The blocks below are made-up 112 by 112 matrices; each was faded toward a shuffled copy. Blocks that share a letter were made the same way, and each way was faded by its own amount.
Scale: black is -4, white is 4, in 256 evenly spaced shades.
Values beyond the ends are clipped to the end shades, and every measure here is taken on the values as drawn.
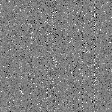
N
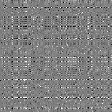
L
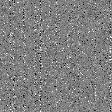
N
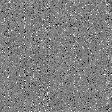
N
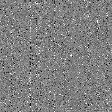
N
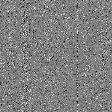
N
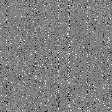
N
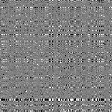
L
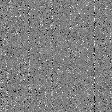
N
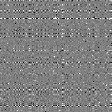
L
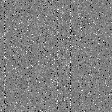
N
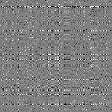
L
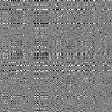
L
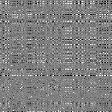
L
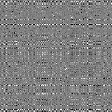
L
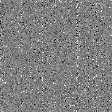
N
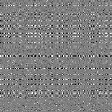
L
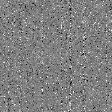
N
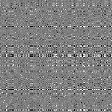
L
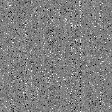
N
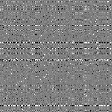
L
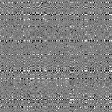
L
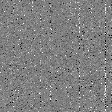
N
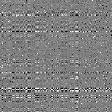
L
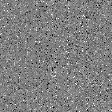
N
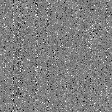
N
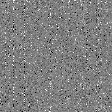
N
